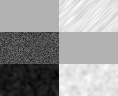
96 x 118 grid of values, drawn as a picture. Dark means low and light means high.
The table splits into 3 rows of 2 panels. Panel 1,1: high, flat. Panel 1,2: very high, slanting up to the right, faint in contrast. Panel 2,1: low, fine-grained. Panel 2,2: high, flat. Panel 3,1: very low, blotchy, faint in contrast. Panel 3,2: very high, blotchy, faint in contrast.
